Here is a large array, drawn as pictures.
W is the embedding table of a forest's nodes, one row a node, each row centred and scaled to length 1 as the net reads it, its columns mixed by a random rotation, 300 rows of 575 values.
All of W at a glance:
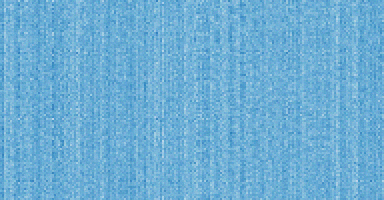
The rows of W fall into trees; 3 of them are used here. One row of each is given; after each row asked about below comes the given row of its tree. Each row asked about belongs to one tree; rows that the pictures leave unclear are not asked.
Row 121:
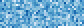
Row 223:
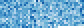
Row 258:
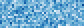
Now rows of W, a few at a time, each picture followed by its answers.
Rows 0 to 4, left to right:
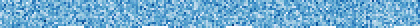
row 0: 121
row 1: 121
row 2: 121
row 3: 121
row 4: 223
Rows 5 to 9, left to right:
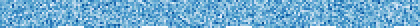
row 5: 258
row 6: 223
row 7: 223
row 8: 258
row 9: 223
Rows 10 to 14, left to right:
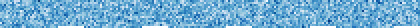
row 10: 121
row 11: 121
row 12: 258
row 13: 258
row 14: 223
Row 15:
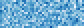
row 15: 258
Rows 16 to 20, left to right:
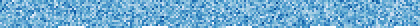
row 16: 121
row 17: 258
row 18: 258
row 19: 258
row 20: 223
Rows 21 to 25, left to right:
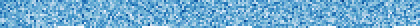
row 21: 223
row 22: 121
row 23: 258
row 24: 223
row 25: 223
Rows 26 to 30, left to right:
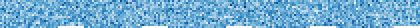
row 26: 121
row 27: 223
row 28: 121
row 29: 258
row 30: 223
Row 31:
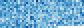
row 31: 223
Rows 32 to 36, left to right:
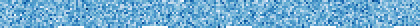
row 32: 258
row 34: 258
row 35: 258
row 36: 223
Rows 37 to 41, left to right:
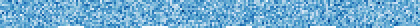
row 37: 258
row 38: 223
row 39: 258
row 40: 258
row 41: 223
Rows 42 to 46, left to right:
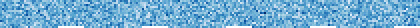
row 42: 121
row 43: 223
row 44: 258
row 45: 121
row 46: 258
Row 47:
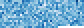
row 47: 258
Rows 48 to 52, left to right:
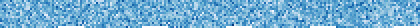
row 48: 121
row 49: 121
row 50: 121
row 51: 121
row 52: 223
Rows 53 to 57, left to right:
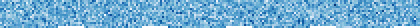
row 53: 121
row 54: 258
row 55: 121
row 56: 258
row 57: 258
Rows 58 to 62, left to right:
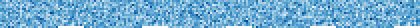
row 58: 121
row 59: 121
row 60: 258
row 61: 121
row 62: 121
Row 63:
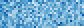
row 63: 223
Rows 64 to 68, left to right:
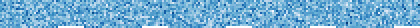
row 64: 121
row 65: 121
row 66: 223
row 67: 121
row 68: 258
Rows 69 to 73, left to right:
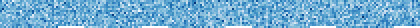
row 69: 121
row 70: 258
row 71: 223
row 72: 223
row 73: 258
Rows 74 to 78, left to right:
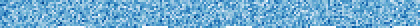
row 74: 223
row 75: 258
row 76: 258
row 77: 258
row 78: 223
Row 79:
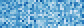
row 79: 223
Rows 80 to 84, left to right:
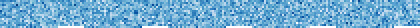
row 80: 223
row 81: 121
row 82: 121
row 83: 258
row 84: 258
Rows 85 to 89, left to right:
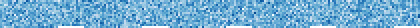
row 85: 258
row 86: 223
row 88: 258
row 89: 258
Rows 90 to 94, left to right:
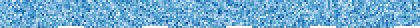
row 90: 258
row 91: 121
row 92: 121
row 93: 258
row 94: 258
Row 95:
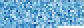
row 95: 223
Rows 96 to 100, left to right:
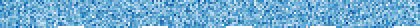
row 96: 223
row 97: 258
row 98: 223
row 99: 258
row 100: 258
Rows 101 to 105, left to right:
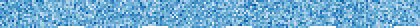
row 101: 223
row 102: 258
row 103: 258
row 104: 223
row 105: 223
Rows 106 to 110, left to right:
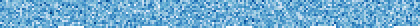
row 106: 121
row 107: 258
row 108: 258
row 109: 121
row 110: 223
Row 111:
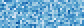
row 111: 223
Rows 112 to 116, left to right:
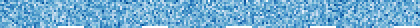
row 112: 223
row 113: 223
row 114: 258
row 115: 258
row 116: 223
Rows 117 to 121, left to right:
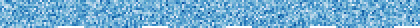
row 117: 258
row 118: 258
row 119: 258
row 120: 258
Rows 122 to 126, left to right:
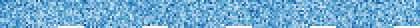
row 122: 223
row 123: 121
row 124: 223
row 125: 223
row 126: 223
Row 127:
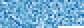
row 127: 223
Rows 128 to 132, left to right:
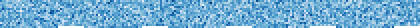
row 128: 121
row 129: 258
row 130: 223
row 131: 223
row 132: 121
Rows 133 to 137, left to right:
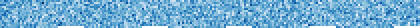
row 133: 223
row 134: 223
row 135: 258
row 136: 223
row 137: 121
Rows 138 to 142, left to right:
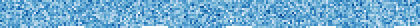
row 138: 121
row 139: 223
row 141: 258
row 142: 223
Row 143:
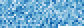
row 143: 258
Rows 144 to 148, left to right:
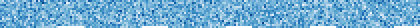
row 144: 223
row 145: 223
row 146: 223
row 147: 258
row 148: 121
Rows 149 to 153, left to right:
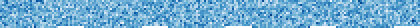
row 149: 223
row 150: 121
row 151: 223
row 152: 121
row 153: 258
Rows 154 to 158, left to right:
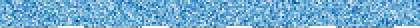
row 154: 258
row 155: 121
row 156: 258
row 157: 223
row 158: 258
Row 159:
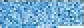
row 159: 223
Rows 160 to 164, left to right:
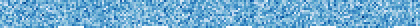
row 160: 258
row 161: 223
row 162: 258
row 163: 258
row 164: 258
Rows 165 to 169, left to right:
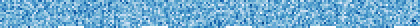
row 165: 121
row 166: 223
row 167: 258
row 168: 258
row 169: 258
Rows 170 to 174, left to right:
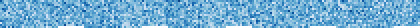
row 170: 121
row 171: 223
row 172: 223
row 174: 258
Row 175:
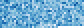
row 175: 223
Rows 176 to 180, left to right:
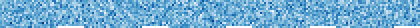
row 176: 258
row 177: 121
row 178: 121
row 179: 121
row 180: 258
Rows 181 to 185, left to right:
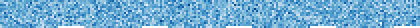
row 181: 223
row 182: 258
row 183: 223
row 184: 121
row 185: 258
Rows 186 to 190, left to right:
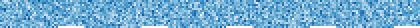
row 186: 121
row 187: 223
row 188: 121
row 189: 223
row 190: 121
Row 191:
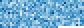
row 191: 121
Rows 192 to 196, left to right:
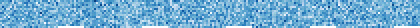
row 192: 258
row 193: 223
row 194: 258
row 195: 121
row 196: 258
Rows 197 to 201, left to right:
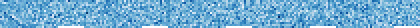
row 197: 223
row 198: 258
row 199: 258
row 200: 258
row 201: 223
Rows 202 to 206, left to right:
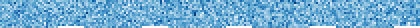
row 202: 258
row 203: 258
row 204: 121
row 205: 223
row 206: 121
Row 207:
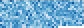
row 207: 121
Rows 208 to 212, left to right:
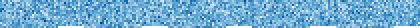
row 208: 121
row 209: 223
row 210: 258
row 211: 258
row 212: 258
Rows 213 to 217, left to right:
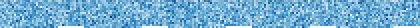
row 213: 258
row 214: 258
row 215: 223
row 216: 258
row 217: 258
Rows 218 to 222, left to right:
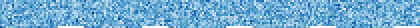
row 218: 258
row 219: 121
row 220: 121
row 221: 258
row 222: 223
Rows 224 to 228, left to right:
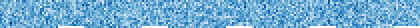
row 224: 258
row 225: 223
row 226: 121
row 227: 258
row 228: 223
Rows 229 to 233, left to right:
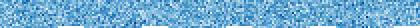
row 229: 258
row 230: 258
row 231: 258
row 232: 258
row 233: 223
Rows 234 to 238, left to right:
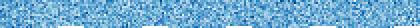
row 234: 223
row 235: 258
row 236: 258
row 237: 223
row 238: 121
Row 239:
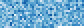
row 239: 258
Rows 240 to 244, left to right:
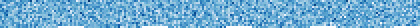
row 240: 223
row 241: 223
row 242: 121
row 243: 121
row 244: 258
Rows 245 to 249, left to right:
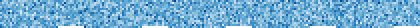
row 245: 121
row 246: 121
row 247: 223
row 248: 223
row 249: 223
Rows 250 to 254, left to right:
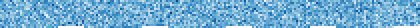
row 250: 121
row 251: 258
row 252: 258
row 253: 121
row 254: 223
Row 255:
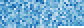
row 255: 223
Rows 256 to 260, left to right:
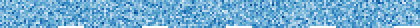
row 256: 121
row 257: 121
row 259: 223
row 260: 223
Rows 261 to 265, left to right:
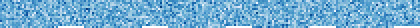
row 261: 121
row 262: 121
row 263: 223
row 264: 223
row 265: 258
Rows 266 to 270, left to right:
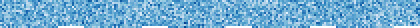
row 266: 121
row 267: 223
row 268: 223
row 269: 121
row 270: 223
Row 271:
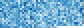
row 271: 223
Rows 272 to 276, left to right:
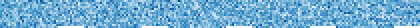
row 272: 223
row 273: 258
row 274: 121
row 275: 121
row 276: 121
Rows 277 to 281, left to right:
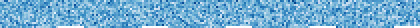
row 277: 223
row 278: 258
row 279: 223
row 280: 223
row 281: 121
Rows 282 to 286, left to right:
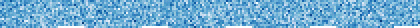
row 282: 223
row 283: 258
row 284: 223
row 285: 223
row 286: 121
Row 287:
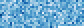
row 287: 258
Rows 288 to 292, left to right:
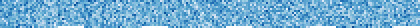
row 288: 223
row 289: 223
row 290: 121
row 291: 258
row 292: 223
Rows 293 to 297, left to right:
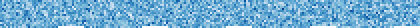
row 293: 121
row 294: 121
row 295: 258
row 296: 121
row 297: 258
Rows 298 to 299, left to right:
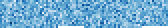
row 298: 258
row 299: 223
